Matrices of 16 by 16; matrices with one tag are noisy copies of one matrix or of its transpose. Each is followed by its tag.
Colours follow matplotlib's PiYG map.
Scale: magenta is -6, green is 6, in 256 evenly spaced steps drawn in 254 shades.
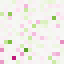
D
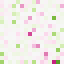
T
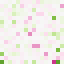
T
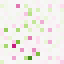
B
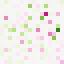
B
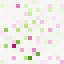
B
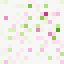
B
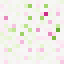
B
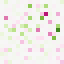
B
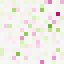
D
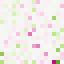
T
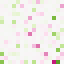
T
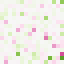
T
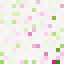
T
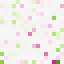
T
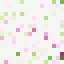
T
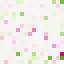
T
